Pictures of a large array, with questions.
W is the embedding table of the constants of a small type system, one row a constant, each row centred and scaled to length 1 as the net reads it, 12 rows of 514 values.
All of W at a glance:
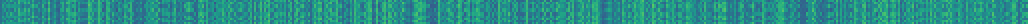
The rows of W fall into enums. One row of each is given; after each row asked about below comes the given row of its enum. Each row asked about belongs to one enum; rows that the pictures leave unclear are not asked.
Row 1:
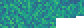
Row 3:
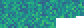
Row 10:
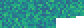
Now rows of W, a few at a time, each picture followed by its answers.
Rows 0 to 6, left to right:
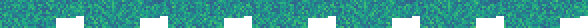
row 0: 10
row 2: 3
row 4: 1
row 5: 1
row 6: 10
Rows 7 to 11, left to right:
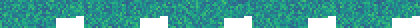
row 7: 10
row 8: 3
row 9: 1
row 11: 3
